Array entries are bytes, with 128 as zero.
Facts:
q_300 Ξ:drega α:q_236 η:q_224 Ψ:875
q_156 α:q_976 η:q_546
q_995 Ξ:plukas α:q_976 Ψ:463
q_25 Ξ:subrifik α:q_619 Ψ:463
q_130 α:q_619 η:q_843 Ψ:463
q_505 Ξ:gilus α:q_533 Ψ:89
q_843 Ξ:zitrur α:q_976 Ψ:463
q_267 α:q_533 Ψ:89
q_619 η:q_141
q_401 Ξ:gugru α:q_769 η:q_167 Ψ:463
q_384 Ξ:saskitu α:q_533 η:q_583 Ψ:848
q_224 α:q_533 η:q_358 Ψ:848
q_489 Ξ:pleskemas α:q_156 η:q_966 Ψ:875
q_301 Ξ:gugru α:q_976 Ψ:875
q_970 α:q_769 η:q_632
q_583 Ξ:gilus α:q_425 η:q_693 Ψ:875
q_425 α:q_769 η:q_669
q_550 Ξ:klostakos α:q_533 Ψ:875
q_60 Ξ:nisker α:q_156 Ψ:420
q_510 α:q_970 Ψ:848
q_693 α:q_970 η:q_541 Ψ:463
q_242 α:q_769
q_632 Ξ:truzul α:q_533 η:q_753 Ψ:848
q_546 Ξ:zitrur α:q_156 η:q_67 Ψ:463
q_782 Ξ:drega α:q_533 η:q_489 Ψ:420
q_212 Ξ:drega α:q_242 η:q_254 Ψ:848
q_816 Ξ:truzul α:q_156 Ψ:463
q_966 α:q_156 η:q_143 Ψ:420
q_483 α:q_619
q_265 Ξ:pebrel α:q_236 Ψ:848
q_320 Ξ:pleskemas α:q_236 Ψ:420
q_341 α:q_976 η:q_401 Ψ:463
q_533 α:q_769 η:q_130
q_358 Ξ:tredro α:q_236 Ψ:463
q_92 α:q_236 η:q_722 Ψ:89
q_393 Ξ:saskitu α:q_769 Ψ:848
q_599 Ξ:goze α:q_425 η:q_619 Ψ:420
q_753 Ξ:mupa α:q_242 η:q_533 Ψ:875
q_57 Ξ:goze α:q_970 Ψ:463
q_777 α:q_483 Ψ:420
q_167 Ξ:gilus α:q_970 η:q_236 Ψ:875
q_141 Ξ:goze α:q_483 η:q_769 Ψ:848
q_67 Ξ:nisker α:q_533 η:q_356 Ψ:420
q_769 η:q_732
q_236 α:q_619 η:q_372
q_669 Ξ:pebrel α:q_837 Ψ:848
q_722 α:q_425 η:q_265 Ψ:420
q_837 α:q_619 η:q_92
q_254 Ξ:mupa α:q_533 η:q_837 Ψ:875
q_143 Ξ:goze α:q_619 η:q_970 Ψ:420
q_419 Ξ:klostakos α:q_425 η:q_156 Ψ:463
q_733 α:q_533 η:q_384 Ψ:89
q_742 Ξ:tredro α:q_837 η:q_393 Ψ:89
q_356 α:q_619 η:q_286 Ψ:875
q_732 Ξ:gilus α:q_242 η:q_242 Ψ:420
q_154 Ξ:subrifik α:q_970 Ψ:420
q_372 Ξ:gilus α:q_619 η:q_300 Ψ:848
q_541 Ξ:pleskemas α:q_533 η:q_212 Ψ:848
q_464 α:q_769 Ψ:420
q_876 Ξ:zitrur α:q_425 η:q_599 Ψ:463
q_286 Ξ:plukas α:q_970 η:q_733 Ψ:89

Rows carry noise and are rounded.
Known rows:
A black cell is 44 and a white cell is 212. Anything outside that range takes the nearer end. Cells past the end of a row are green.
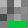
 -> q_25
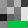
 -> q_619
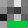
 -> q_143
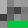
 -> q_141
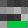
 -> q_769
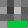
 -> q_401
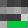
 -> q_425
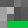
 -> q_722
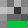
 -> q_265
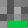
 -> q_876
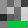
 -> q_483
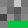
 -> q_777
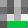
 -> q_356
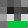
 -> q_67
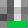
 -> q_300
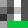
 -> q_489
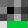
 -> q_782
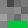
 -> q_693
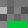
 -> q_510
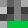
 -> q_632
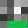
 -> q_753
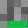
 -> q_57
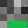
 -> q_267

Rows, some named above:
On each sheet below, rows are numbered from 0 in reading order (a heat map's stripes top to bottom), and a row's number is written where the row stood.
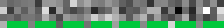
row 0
q_393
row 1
q_550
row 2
q_60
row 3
q_546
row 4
q_384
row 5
q_254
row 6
q_782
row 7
q_837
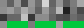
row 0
q_976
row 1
q_341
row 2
q_632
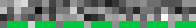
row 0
q_843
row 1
q_782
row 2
q_583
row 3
q_970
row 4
q_733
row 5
q_156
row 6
q_286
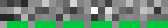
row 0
q_970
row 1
q_320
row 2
q_60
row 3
q_837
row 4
q_320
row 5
q_265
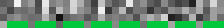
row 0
q_742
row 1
q_301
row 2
q_130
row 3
q_167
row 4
q_92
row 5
q_419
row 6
q_970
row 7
q_358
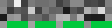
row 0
q_966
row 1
q_393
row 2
q_286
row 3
q_533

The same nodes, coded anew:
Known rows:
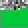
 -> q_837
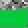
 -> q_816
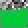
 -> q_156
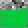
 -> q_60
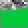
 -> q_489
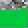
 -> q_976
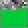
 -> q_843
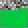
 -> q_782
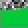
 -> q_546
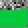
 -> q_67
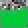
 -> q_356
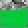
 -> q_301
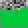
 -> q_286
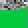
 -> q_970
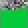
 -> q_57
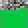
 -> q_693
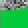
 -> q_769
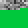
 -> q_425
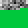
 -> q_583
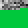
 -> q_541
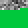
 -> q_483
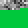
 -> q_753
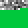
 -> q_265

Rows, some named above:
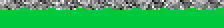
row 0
q_753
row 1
q_130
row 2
q_265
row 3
q_533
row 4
q_733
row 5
q_156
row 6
q_966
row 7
q_976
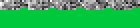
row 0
q_254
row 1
q_722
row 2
q_419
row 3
q_60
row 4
q_384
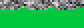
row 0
q_358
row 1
q_167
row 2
q_384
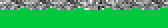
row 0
q_300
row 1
q_143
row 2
q_143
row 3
q_92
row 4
q_393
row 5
q_141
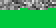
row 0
q_742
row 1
q_632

